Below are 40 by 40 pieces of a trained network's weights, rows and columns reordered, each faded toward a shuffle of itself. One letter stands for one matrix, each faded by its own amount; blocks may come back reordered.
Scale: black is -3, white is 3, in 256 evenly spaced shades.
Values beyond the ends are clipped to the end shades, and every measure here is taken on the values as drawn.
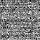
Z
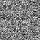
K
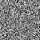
K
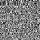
K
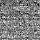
Z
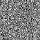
K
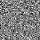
K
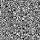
K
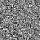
K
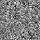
K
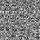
K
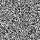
K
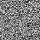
K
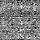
Z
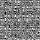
Z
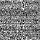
Z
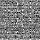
Z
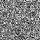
K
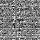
Z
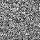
K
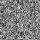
K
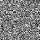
K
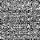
Z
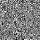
K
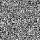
K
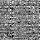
Z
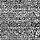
Z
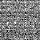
Z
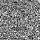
K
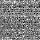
Z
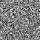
K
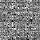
Z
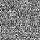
K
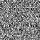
K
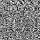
K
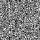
K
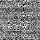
Z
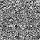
K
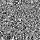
K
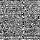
Z
